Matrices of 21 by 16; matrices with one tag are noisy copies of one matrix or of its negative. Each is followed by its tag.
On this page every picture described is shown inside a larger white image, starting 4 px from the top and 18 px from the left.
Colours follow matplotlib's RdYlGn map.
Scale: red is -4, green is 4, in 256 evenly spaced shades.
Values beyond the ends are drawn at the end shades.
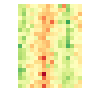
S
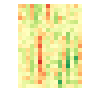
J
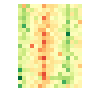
S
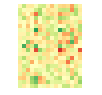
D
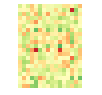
D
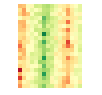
S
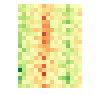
S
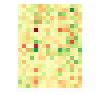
D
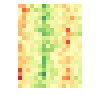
S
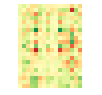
D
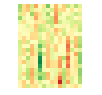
J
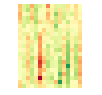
J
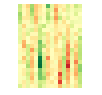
J
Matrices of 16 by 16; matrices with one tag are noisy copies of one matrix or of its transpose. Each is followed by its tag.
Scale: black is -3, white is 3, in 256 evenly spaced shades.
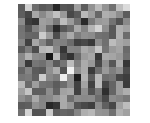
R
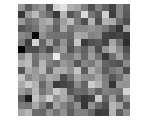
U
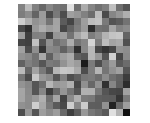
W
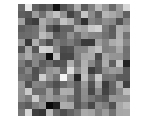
R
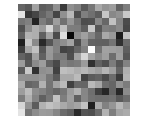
R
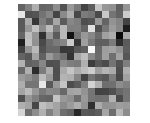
R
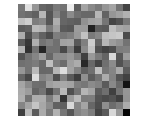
W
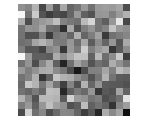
W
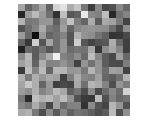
U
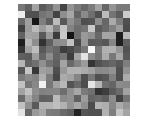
R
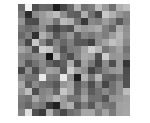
R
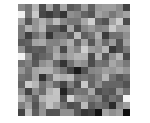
W
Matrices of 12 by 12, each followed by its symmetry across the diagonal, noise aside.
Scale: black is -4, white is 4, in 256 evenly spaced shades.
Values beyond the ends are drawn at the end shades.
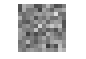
neither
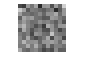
neither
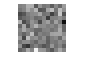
antisymmetric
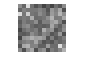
symmetric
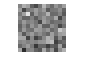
neither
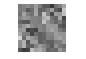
antisymmetric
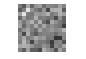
symmetric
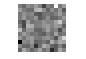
antisymmetric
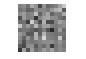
antisymmetric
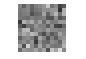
neither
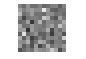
neither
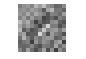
symmetric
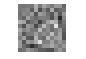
symmetric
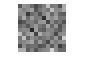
symmetric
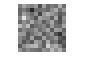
antisymmetric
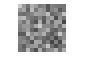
symmetric
